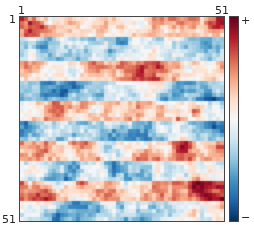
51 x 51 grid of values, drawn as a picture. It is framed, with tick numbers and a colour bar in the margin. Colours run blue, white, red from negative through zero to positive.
Horizontal stripes repeat 5 times down the table. The grain runs across in streaks. There is no overall slope.
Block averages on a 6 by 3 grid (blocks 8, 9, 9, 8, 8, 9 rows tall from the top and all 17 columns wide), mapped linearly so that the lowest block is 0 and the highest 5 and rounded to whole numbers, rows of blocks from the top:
434
253
231
202
214
225
